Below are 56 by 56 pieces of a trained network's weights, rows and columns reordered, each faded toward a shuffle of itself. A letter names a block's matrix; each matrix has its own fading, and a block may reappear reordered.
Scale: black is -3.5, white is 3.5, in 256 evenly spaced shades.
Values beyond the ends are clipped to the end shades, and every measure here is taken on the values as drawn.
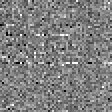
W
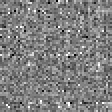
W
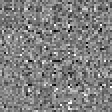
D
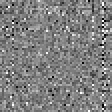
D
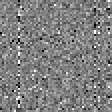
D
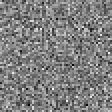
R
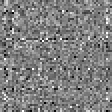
D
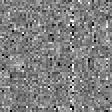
D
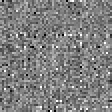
W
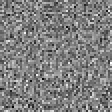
R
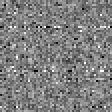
W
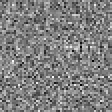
R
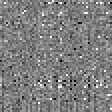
W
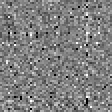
D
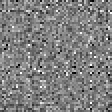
D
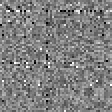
W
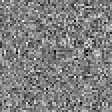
R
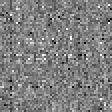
W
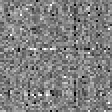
W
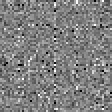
D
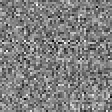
R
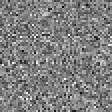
R
